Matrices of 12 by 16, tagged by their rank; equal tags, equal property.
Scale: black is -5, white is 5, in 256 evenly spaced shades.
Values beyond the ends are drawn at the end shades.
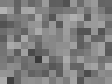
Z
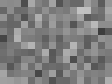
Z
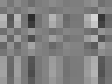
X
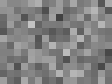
Z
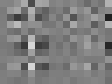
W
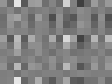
W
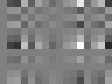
X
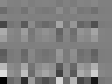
X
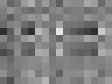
W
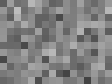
Z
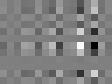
X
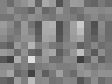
W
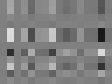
X
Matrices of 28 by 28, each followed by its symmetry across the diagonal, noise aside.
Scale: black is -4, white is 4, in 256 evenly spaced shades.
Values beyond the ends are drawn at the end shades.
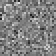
symmetric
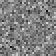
symmetric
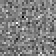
antisymmetric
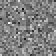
antisymmetric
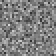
antisymmetric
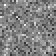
symmetric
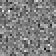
antisymmetric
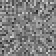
antisymmetric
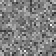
symmetric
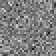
symmetric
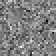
antisymmetric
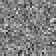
antisymmetric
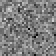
symmetric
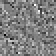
antisymmetric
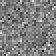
symmetric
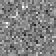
symmetric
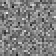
antisymmetric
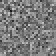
symmetric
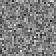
antisymmetric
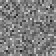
symmetric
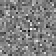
antisymmetric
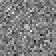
symmetric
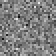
antisymmetric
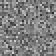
antisymmetric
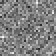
symmetric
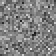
symmetric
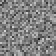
symmetric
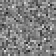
antisymmetric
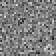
symmetric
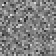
antisymmetric
